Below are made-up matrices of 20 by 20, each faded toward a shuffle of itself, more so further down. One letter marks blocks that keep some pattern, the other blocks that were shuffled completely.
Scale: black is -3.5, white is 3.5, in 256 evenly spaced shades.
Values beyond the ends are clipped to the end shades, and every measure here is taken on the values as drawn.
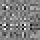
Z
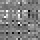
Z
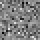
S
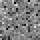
S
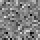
S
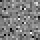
S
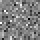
S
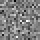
S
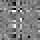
Z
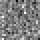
S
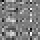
Z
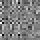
Z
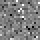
S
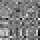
Z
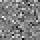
S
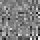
Z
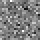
S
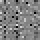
Z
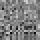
Z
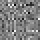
Z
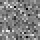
S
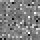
S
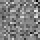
Z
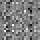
Z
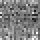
Z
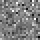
S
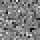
S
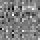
Z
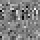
Z
